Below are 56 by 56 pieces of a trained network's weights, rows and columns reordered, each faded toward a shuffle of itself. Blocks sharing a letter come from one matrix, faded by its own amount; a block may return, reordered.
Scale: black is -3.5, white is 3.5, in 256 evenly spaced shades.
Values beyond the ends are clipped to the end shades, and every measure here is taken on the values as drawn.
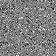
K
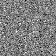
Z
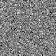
Z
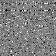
K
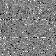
K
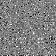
K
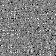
K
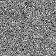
Z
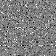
K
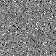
K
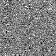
Z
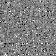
K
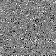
K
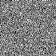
Z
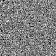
Z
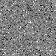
K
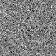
Z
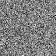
Z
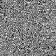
Z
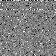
K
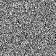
Z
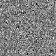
Z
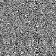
Z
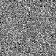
Z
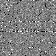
K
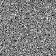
Z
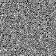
Z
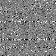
K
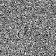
Z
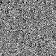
Z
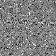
K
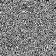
Z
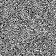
Z
